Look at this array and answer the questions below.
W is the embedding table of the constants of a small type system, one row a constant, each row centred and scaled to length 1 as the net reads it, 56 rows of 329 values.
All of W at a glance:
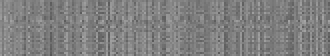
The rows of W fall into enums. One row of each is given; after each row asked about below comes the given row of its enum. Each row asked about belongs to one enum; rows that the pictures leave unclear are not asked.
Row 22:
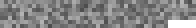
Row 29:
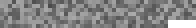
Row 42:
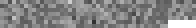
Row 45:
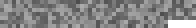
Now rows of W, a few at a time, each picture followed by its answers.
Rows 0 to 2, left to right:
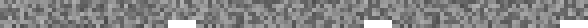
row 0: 22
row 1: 45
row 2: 45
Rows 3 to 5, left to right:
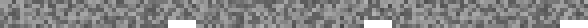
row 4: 45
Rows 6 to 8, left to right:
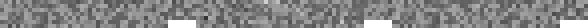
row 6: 45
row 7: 42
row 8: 45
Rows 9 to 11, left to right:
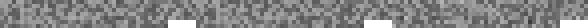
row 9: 29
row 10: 29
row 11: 42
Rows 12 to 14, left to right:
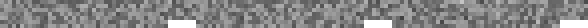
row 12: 45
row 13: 45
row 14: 42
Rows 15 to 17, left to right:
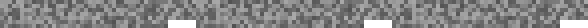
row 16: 29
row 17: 29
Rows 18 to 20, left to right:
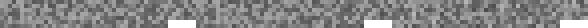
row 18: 29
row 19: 29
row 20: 22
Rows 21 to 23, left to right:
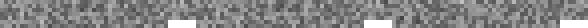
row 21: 22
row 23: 42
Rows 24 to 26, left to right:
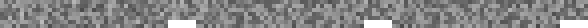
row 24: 22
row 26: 45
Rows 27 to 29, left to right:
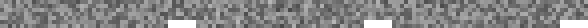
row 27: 45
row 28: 22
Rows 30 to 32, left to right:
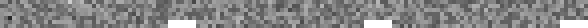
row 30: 42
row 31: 22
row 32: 45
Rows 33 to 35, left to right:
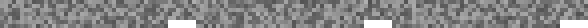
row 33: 29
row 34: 45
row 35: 29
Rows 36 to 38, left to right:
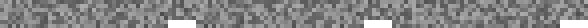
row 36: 45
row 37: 45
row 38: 29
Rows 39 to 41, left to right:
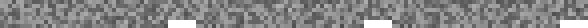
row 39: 29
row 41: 45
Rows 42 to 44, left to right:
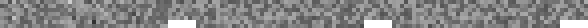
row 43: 29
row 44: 29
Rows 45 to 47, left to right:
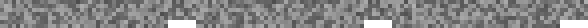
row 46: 45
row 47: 29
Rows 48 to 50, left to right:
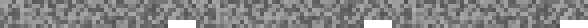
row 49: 29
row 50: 29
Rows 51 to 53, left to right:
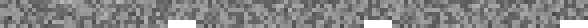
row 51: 42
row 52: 45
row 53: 45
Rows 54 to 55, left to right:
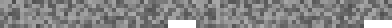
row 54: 29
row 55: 29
